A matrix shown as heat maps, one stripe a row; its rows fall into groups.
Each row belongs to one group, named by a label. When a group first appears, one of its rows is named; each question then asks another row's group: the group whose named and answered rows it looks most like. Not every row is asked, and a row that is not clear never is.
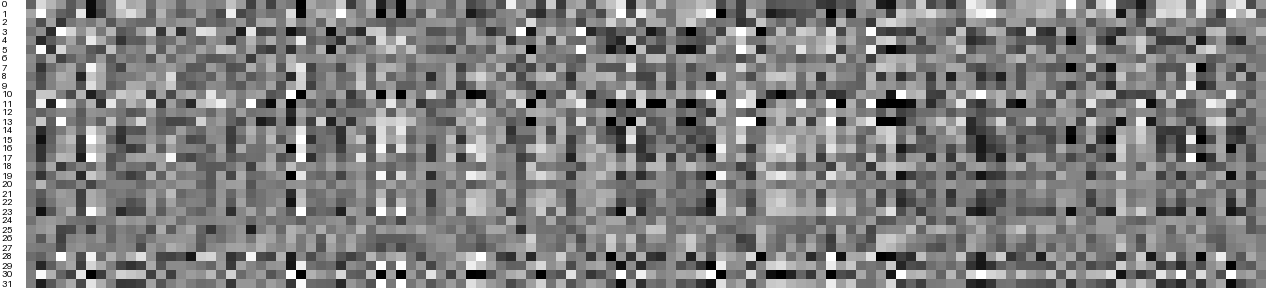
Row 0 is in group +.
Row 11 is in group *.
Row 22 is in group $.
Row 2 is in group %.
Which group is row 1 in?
+
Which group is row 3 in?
*
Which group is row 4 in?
$
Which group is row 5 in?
*
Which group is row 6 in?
%
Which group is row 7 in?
$
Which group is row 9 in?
$
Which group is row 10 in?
+
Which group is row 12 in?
$
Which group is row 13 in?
*
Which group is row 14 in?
$
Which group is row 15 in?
$
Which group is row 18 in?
%
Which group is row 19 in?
$
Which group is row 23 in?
$
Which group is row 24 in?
+
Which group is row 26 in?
%
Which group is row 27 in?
%
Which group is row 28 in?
*
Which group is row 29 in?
$
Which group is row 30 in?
+
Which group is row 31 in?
$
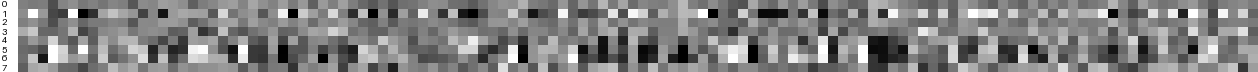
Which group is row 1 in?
+
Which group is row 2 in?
%
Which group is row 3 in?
+
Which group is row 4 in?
*
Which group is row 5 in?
*
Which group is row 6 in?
*
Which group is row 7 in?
+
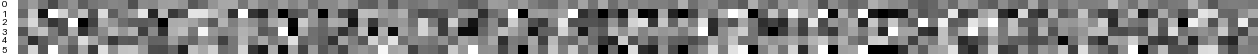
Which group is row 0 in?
%
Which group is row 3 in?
+
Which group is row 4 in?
$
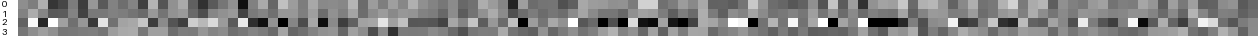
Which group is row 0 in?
%
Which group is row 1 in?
%
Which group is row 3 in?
+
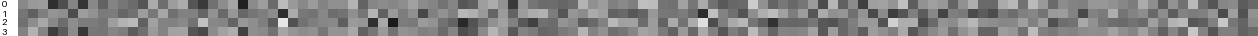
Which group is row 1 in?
$
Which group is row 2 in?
+
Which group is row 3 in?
%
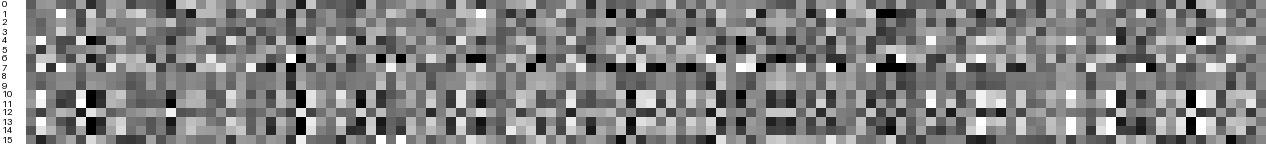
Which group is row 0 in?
+
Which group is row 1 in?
*
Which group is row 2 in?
$
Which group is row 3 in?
*
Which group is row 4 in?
+
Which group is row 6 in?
+
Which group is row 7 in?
*
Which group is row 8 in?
$
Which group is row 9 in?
$
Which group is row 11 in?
+
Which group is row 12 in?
$
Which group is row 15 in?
$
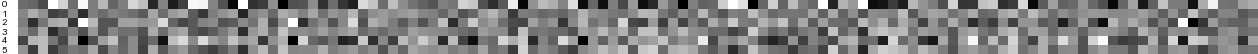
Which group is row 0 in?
*
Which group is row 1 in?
%
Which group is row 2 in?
$
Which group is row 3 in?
%
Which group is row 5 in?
%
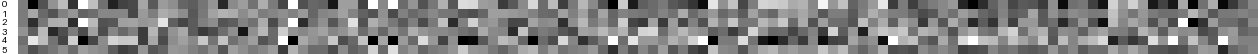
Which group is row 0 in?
$
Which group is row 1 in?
%
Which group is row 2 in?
$
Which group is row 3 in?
%
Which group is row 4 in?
+
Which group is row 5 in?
$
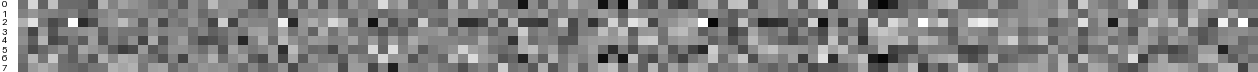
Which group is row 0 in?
*
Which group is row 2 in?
+
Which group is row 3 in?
%
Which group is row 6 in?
*
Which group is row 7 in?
+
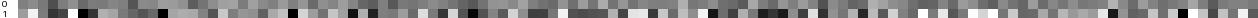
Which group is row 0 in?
%
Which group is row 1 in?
+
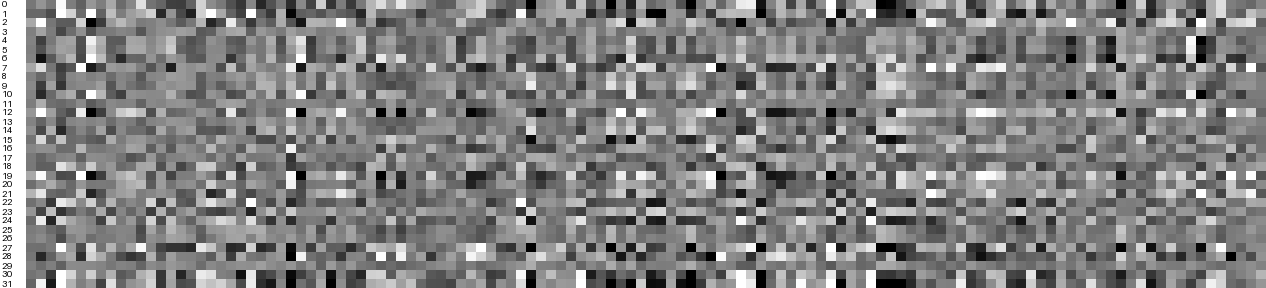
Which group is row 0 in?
*
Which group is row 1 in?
*
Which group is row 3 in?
%
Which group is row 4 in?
$
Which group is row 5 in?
$
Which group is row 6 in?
$
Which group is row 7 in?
+
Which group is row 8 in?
%
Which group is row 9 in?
%
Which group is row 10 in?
$
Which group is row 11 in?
%
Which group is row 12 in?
+
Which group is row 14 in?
%
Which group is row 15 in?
*
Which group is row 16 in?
+
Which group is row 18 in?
*
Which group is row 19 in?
+
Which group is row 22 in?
*
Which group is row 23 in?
%
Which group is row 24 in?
*
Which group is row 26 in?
%
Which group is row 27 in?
*
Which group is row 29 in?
%
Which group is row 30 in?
*
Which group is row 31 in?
*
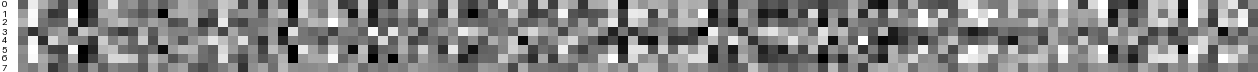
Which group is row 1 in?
+
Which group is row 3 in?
$
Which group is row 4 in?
*
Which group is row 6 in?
+
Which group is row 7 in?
%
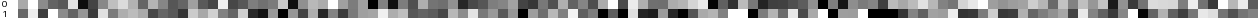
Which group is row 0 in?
+
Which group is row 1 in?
*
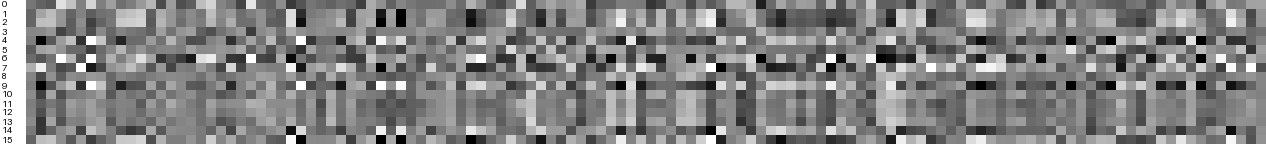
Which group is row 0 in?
*
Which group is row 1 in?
+
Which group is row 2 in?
+
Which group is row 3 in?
%
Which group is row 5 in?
+
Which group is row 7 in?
+
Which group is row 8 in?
%
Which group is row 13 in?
%
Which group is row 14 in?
$
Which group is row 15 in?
+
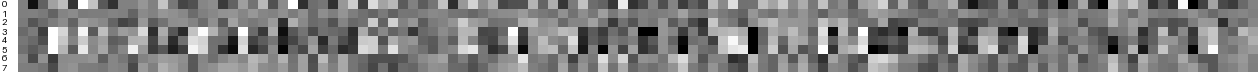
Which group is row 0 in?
$
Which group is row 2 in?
$
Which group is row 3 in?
*
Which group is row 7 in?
%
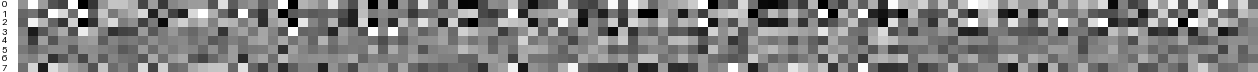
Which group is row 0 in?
+
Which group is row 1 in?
*
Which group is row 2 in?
+
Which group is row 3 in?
$
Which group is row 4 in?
%
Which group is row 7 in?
*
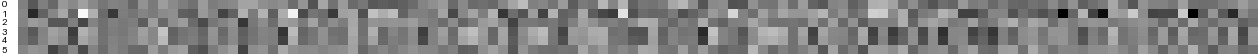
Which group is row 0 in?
%
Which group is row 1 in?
$
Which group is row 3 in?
$
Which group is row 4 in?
$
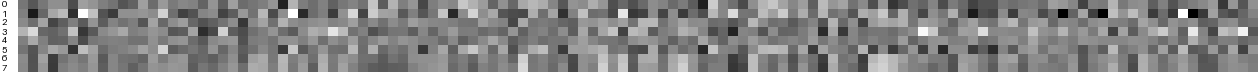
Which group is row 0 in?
$
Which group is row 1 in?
$
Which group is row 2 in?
%
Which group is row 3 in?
+
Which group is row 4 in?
%
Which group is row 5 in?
$
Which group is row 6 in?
%
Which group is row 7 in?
%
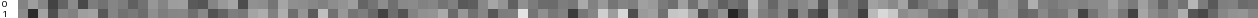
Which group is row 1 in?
%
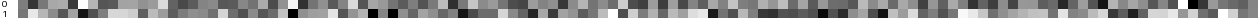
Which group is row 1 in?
+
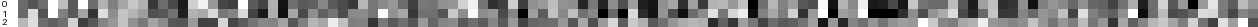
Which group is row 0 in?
*
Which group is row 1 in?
*
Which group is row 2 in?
+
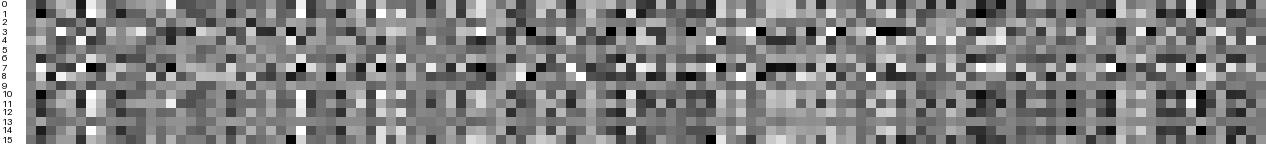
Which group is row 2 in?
%
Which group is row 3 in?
*
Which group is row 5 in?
%
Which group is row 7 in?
+
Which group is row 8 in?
*
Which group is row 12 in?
$
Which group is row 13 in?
%
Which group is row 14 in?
$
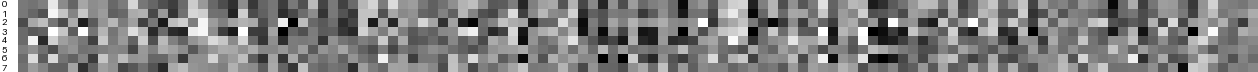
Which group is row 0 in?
*
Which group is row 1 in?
*
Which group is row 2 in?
+
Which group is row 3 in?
*
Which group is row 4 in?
*
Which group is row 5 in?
%
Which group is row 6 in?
*
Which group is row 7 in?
+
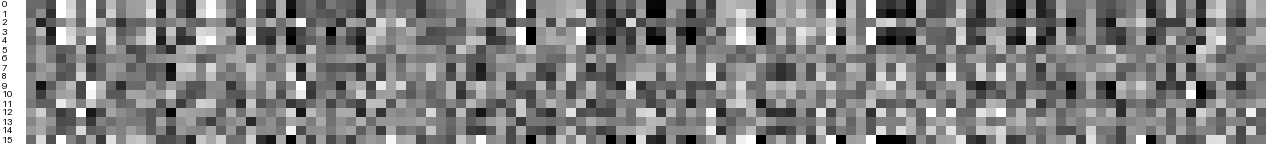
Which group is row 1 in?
*
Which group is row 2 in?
$
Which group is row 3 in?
*
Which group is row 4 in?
*
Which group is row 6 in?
%
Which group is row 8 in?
+
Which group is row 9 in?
$
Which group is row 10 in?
$
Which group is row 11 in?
*
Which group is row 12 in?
+
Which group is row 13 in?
%
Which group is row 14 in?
+
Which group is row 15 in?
*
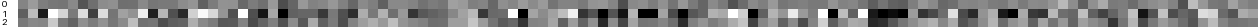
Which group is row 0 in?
+
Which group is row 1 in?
*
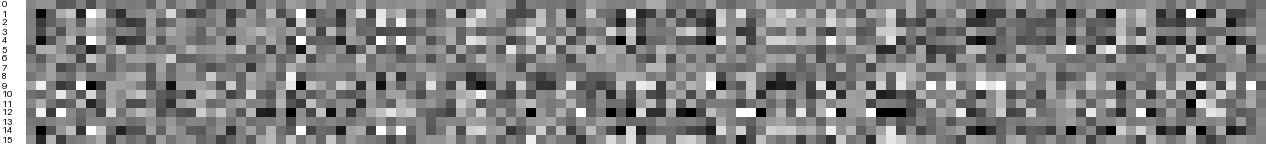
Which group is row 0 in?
%
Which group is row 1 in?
$
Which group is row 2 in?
$
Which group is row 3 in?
%
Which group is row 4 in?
$
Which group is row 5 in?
+
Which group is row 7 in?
%
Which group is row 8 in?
+
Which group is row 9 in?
+
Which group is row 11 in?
+
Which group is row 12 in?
*
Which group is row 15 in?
%
